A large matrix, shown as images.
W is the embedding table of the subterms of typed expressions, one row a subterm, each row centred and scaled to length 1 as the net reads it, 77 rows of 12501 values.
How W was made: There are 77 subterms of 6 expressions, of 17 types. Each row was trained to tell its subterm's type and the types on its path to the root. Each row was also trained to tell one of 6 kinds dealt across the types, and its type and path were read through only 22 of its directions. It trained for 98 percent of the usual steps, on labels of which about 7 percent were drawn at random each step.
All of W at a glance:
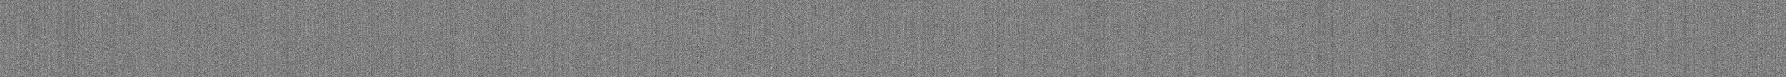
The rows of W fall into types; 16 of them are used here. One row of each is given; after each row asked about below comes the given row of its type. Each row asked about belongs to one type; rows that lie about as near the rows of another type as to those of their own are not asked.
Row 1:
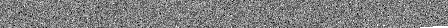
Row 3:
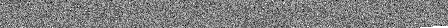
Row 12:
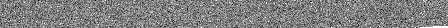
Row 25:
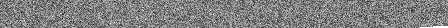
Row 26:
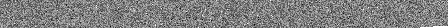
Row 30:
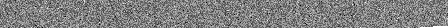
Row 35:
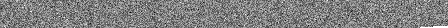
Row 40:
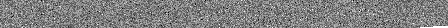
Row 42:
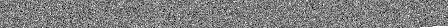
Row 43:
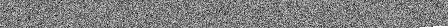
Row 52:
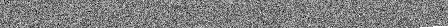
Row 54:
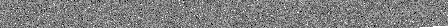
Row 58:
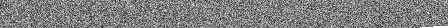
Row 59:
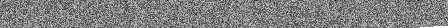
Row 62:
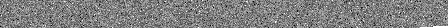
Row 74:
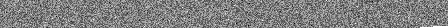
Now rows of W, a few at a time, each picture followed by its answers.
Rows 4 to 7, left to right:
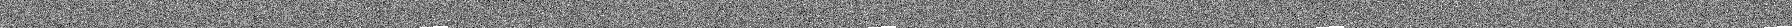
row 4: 25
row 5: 52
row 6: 59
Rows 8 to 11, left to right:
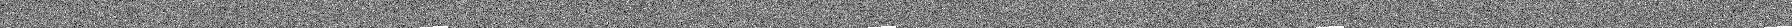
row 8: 42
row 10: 35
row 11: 35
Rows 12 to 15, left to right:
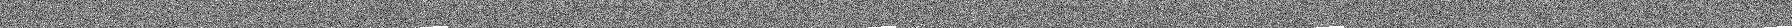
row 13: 52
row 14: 52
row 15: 30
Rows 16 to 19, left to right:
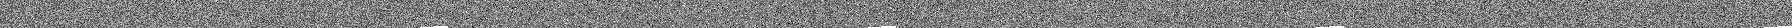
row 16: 25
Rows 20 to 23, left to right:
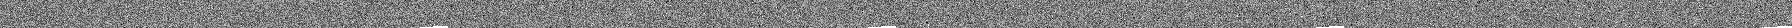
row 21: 30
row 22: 54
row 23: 62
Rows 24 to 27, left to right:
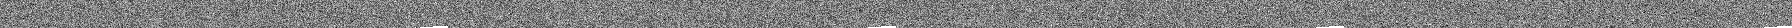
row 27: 26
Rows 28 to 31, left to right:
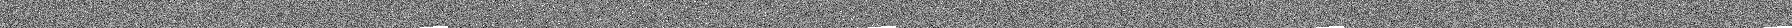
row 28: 25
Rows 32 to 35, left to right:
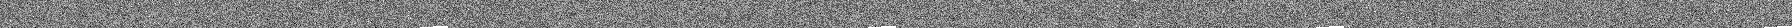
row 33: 25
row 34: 26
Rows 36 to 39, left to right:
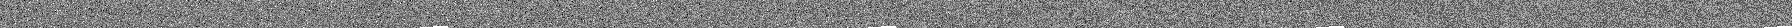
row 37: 40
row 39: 30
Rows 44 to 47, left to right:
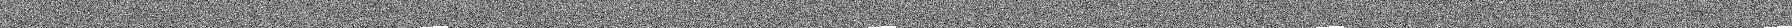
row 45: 35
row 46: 74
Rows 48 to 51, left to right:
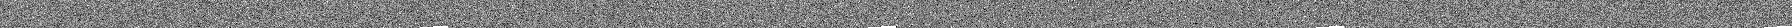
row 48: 42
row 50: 43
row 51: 12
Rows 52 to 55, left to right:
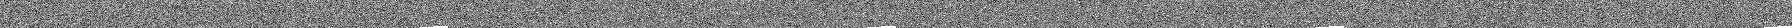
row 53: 3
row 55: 59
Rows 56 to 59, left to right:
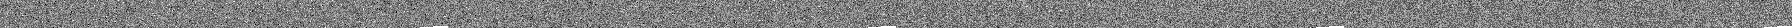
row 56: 52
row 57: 12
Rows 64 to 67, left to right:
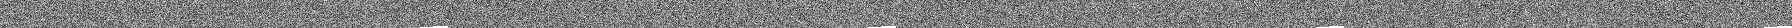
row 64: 42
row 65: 30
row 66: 35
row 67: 59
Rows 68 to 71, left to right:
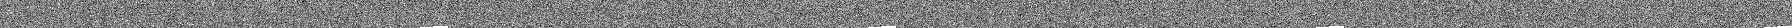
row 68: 59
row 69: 26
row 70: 43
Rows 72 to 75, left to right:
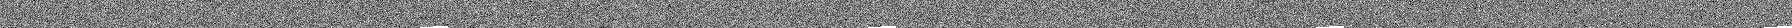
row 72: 12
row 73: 40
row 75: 43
